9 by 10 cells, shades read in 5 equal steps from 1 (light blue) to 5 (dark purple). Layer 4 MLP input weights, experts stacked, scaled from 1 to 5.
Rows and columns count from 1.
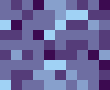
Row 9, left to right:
1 4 3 3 2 2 3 2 3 5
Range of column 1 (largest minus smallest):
3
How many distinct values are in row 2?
4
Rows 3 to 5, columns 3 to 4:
3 3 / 3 5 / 3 3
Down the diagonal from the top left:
3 3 3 5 4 4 3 3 3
